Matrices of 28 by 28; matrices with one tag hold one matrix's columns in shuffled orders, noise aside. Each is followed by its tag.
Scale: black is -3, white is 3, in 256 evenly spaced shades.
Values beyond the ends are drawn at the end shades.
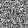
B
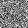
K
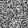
B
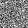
K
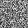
B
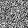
K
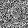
K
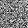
B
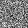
K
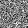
K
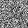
B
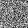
K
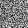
K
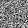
K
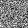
K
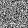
K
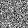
K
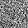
B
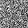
B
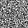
B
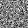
B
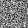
K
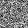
K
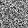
B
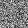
K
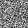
K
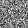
B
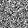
B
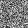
K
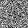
K
